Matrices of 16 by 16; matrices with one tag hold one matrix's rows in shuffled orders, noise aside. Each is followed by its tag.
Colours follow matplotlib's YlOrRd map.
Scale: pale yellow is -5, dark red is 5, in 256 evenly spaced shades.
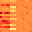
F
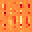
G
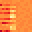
F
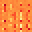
G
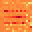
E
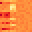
F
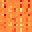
G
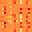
G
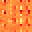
G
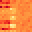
F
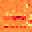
E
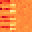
F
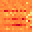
E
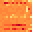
E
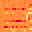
E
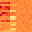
F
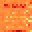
E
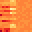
F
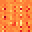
G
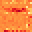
E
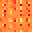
G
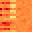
F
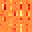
G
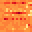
E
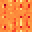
G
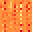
G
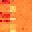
F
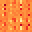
G
